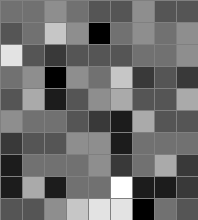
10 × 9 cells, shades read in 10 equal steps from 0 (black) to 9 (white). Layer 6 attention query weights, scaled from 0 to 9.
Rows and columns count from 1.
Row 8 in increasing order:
1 2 2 4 4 4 4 5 6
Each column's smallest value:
1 3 0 3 0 1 0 1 2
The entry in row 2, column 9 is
5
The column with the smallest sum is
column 3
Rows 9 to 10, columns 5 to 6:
4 9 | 8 8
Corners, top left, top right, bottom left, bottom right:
4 3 3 3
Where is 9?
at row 9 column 6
